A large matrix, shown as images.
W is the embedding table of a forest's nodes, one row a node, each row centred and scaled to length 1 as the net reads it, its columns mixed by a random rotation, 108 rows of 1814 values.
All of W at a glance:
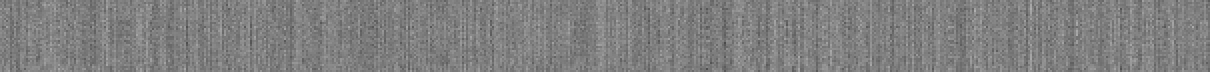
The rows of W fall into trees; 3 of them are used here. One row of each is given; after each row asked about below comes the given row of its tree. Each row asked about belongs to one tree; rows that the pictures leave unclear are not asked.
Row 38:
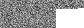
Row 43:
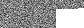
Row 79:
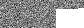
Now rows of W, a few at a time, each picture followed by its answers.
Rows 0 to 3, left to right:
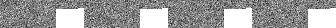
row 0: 79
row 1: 79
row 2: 43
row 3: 79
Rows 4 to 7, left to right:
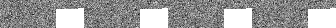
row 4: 38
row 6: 79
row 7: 43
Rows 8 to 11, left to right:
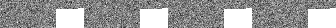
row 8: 79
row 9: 43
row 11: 79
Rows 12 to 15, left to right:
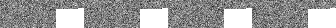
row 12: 43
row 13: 43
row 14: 43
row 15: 43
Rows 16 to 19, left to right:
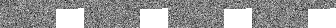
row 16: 79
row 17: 43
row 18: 79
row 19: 43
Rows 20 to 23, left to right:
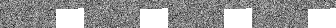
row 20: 43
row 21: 79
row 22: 38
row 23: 43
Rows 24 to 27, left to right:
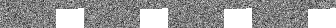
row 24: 79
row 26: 38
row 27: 43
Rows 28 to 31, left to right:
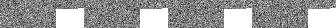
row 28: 79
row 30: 38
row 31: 38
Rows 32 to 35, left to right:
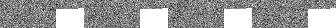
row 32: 43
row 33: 38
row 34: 38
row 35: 43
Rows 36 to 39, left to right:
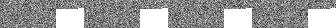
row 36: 43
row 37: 38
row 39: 43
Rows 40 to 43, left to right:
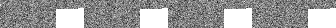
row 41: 43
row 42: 38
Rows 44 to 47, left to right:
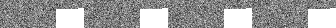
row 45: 38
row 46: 38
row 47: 79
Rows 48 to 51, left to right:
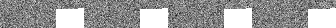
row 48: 38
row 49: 43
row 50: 38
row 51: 43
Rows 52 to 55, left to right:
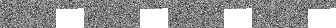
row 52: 38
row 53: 38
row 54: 38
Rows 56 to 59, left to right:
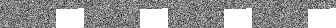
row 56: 43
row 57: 79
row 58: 43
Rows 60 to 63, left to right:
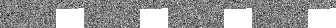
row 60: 38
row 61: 38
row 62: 79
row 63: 38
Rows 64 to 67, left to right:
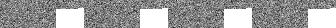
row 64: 43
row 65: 38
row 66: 43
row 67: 43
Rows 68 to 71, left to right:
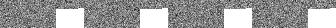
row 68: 79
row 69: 43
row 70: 38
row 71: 79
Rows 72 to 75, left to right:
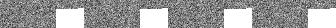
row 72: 38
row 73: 79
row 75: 79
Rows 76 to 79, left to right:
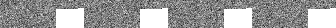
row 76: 79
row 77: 43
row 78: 43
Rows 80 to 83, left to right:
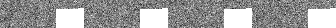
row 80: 38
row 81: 43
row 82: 79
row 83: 38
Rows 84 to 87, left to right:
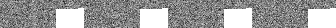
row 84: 43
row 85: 79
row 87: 43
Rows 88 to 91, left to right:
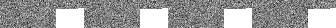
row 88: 79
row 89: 79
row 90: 79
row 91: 43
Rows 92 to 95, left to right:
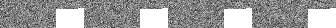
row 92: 79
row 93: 79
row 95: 79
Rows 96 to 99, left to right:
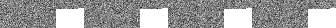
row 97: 79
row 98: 43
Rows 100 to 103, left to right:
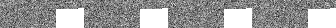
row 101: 38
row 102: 43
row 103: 43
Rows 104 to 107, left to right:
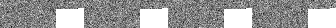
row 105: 43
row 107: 38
